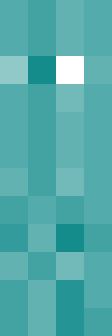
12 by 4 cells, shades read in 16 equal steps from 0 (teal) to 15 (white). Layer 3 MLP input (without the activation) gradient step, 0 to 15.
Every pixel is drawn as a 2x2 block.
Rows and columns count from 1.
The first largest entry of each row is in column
3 3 3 3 3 3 3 2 2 3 2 2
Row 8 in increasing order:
3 3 4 4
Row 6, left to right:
4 3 5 4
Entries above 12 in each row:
0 0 1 0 0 0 0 0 0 0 0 0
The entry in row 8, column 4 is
4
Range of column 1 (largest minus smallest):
6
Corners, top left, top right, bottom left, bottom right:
4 4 3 3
